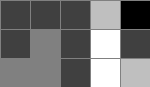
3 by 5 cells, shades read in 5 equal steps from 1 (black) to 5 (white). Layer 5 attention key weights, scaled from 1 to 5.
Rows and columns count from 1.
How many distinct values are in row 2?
3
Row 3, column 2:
3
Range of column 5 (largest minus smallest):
3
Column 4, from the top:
4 5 5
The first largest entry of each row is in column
4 4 4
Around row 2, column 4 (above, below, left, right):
4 5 2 2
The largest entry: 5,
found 2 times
